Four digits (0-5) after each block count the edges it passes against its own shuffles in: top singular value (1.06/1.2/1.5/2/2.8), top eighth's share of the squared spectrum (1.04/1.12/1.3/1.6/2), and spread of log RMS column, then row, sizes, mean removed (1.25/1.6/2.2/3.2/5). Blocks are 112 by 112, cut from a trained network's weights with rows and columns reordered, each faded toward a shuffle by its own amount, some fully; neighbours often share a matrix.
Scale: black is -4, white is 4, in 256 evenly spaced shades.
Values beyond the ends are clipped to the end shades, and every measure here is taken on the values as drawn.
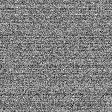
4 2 0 1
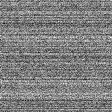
5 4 0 3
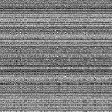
5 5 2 4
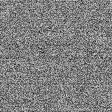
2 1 0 0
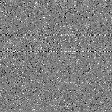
4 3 0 2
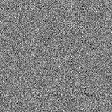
4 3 1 1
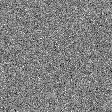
2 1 0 0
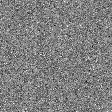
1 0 0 0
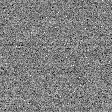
2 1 0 0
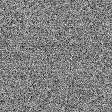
1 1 0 0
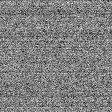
3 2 0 0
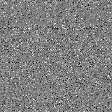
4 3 0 2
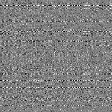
5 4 0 4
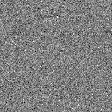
3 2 0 1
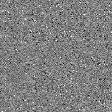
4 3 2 1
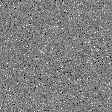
0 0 0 0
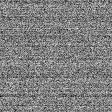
3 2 0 1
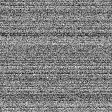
5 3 0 3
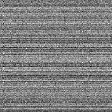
5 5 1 4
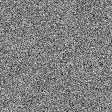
0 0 0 0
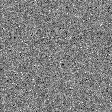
1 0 0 0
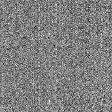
3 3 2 1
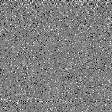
4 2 0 2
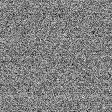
2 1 0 0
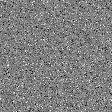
1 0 0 0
